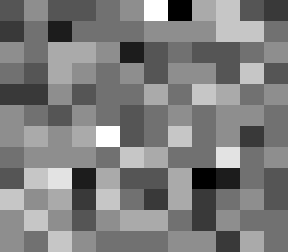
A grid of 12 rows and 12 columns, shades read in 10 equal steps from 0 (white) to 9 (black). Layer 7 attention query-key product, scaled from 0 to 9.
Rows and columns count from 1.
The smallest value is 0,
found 2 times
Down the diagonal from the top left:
6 5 3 4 5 6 5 5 9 5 5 5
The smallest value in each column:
2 2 1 3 0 2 0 2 2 1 2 4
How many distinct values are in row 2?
5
